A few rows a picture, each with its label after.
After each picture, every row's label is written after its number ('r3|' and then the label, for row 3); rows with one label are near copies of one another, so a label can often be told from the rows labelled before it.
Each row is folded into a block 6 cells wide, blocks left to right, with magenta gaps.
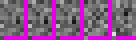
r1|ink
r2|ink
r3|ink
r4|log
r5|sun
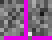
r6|log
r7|sun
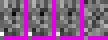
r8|sun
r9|sun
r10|sun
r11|log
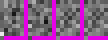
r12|sun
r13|ink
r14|log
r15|log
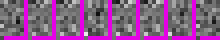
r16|ink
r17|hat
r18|hat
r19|sun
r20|hat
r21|hat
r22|sun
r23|ink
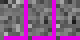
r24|hat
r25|ink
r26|ink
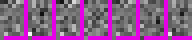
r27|hat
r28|sun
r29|hat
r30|log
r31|hat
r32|ink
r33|sun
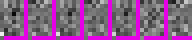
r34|sun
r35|hat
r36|sun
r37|hat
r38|sun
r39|log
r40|hat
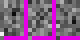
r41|sun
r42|log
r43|ink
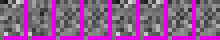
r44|hat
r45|sun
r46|log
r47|log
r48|hat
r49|hat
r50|log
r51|log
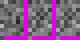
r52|ink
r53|log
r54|log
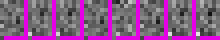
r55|ink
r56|sun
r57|sun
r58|ink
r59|hat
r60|ink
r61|sun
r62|sun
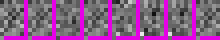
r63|log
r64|log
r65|ink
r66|log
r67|hat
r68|sun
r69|sun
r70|log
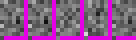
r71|ink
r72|ink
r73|log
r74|sun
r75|ink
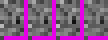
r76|ink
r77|ink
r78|ink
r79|ink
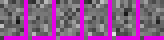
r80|ink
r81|hat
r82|log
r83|hat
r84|sun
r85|ink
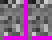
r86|hat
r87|hat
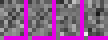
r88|log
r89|log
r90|hat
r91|sun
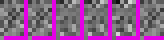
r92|log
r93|log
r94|hat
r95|hat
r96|hat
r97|log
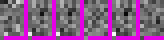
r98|hat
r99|sun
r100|sun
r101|log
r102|sun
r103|ink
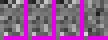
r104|hat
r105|hat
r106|hat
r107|sun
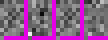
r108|log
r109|sun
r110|log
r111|hat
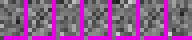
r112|ink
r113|log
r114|hat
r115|log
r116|hat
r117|log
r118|sun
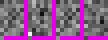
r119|log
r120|sun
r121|log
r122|ink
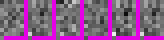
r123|log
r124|sun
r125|hat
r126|ink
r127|sun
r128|sun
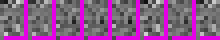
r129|hat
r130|hat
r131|ink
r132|ink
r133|ink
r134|hat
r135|ink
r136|hat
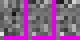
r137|sun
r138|hat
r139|hat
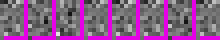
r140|hat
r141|ink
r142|sun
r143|hat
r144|hat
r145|hat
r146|ink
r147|hat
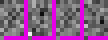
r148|log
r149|sun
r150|log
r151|ink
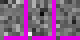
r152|hat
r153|sun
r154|ink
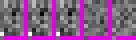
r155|sun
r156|sun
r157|sun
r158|ink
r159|log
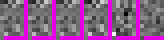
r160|hat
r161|hat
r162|hat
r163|hat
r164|sun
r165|ink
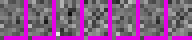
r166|ink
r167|ink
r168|sun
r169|log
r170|hat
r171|ink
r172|log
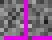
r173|log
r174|ink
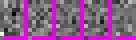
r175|sun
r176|log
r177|ink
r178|ink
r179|hat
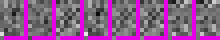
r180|sun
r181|ink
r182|log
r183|sun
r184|log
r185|log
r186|hat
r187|hat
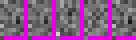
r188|ink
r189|ink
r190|sun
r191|log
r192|ink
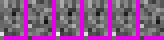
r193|sun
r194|ink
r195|sun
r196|sun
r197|sun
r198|ink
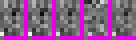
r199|sun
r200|sun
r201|sun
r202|hat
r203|sun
